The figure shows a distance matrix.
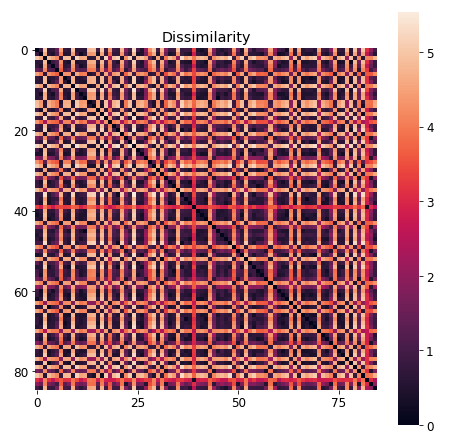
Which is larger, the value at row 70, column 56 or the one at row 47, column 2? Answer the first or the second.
the second
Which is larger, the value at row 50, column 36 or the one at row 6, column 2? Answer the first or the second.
the first
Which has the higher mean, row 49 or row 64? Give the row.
49
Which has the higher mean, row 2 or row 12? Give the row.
2
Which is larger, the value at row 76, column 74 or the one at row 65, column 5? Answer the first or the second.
the first
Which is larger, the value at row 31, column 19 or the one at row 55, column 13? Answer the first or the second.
the first
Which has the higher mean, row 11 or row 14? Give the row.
14
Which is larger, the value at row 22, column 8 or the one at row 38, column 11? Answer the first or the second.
the first
